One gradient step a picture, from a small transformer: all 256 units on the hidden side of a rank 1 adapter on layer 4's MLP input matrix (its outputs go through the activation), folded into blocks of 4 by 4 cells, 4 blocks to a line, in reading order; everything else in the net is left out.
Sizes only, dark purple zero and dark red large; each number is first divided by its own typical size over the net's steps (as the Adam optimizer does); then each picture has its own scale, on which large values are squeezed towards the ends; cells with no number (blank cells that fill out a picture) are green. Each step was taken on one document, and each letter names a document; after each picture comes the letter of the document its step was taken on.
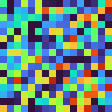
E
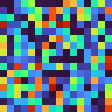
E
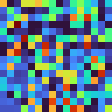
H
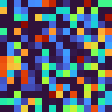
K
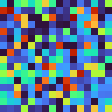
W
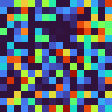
K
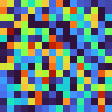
W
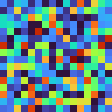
E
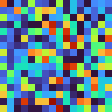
E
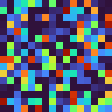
K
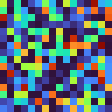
H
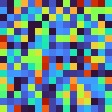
E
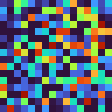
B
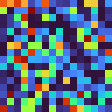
W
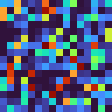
H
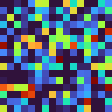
B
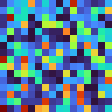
H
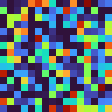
K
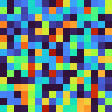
B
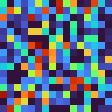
B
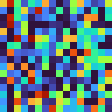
W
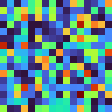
H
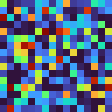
B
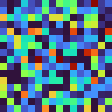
B
